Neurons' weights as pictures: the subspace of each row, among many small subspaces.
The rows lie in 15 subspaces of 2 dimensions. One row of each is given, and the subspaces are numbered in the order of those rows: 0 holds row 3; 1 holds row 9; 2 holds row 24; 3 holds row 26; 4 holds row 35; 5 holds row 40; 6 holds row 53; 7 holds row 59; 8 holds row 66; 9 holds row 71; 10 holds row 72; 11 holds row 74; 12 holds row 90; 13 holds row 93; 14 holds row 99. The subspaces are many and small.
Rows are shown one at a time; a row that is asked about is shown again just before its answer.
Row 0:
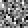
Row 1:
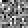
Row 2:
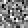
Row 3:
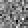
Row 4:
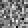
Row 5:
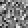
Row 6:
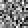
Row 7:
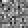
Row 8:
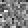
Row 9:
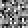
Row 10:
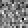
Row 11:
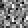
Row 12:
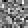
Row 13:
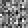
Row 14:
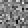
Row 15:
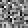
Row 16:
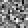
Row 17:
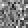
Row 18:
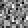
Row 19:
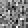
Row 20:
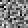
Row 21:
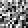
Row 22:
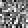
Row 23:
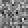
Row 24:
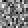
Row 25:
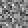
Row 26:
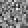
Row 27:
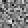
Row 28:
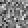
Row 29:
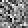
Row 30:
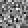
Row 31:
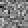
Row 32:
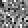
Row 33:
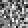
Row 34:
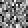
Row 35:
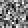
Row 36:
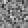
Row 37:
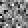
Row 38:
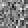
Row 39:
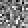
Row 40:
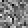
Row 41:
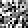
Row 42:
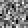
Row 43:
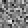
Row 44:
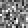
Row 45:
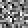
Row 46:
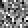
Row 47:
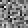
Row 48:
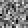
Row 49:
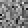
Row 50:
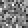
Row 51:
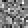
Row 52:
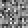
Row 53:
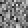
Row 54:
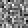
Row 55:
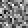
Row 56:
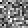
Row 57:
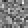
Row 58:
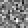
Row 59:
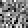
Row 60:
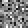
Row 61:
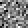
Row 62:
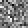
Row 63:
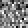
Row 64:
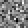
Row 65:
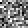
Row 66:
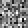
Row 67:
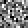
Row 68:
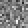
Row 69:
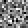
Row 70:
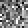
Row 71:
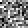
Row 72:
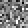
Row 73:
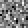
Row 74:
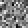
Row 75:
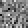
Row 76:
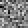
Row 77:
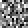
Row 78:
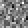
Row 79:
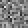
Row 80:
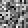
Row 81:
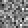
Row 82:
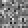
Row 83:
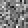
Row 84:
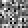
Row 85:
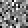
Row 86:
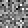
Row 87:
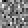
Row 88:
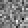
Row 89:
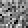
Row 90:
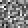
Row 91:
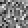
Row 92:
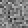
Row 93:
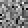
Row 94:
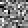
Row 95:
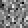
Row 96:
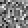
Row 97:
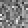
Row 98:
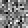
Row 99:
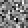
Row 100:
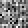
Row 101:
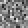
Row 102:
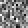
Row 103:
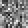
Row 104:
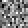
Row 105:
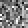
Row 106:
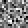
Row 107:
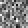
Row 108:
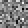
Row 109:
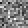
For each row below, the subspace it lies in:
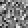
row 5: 11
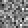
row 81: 0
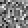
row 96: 11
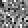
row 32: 7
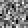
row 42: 4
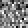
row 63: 8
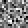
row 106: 3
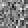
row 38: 8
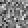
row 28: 11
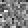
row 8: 5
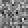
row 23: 8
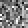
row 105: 13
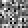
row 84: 1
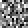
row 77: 2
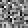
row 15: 12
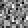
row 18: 4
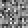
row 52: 1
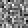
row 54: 11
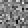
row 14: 10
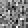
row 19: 1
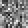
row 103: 10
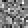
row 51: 14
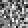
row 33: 1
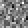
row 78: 4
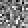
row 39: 10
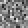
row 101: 6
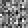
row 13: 8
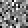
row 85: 3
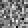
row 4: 1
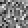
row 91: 11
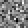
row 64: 14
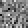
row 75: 7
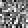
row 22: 7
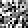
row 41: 0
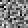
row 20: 12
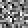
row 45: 12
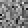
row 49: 13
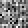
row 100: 1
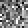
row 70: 13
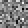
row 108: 10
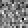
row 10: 8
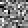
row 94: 5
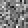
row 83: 2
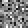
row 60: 10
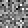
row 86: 13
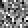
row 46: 7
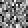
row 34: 6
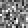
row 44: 7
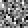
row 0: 7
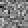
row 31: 5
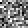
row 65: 9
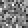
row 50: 11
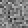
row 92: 9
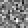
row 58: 14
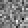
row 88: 0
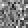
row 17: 8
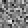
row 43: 3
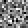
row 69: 3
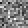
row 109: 9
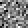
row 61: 12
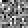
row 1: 2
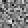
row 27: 3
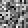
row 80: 2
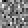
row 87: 2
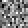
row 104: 2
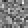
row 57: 14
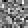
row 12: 14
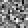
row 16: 14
